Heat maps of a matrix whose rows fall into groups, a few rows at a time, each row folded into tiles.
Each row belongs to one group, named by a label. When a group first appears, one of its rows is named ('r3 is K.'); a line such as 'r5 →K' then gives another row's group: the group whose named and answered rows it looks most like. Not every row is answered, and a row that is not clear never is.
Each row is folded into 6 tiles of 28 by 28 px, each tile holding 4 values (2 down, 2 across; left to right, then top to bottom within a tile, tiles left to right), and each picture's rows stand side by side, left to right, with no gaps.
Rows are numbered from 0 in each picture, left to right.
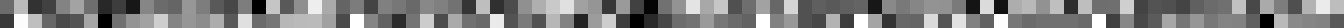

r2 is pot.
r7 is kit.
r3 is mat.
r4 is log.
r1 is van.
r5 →pot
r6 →log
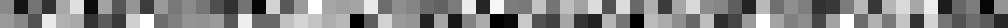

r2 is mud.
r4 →log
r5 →mat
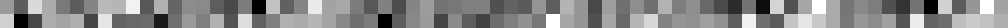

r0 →mud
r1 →van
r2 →log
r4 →van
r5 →van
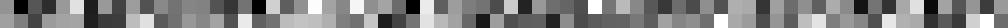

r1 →van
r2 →log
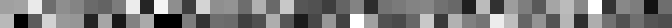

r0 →mud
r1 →mat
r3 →mat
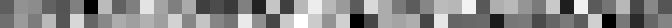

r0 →van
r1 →van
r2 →mud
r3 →log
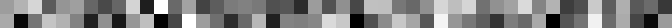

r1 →pot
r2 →mud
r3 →log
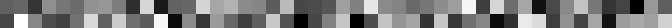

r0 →pot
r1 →mat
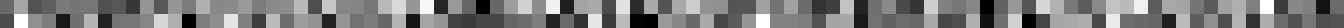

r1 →mud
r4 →log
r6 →mud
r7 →mat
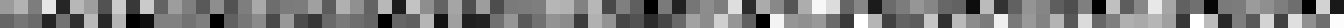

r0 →log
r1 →log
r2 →log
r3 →mat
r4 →kit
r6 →van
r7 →pot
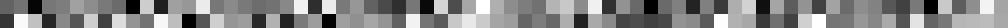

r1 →mud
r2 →van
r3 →mat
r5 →van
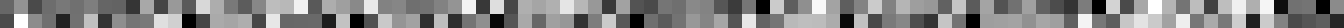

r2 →mud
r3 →mat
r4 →van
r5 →mat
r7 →mat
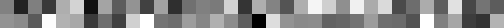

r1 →kit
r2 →log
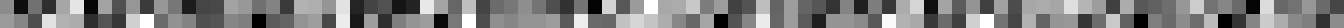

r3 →van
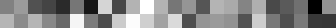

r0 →van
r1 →mat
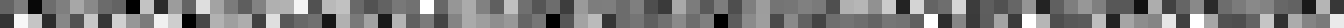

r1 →mud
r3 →log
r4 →log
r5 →log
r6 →pot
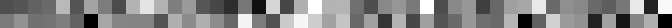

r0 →kit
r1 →van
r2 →mat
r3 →mud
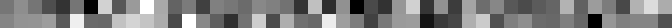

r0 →van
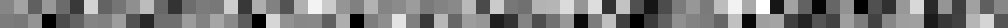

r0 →log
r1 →kit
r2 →mud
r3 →mat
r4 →mat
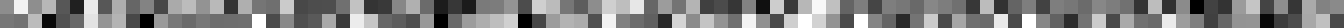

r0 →log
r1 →log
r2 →pot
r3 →mud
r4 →van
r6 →pot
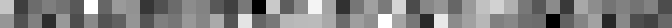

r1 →van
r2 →kit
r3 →log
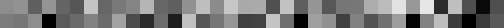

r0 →log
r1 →mat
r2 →mat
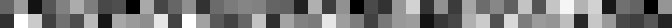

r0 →pot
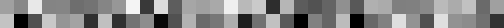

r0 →mud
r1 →mat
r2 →mud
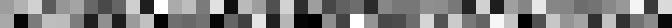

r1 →log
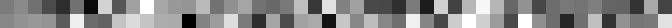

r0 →van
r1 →mud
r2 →van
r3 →pot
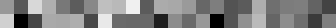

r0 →mud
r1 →log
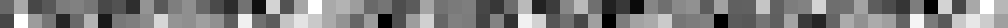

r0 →pot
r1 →van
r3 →pot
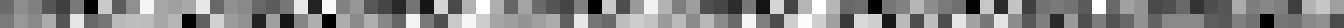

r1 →mud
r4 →van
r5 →pot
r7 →kit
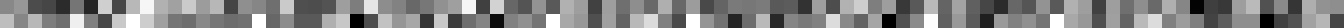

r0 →van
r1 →log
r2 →mud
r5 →log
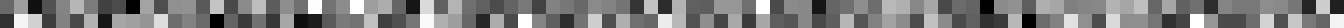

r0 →pot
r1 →log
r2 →log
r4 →mat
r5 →mat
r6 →mud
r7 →pot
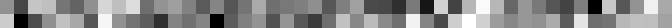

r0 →mud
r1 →log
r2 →van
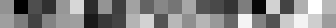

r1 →van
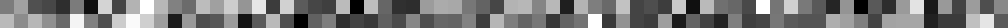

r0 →van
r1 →mat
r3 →log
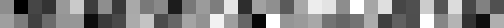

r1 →kit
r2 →log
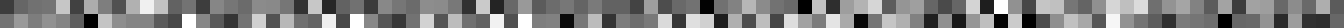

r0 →kit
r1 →pot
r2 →pot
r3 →pot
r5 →mud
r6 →mud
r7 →log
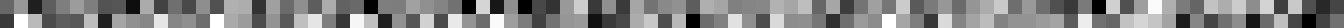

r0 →pot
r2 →pot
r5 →kit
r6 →van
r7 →mat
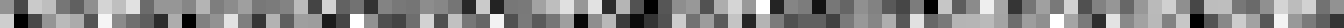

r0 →mud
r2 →pot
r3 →mat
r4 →mat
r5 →van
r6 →kit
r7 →mud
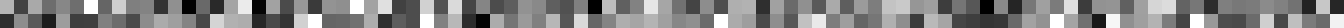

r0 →mat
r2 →log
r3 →van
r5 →mat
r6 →kit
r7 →pot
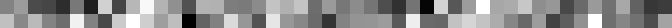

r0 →van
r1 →mud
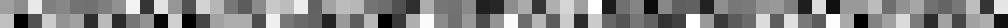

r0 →mud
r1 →mud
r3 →mat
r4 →pot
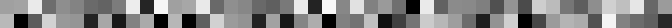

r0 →mud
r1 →mud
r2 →log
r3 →mud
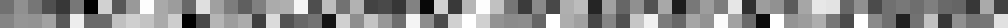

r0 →van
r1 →mud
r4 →kit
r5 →pot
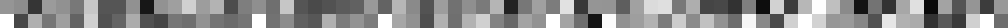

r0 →mat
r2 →kit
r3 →kit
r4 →van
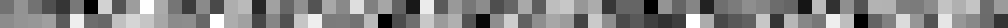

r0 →van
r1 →kit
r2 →log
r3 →mat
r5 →mud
